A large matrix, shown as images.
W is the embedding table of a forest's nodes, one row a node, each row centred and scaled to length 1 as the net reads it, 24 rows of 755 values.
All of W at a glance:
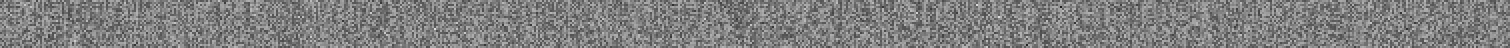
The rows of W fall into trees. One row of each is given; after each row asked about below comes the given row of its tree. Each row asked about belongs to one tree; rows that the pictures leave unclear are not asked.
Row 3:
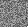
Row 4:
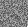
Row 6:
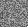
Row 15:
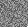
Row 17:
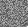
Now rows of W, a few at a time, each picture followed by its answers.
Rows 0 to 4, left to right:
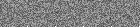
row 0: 15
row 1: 3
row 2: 4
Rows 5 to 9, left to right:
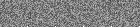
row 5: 4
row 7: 4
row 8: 17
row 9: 6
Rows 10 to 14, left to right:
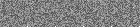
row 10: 4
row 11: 3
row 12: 4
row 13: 17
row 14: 17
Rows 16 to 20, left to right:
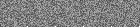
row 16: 6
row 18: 17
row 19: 3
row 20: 15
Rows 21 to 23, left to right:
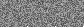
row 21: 6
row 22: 3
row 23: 15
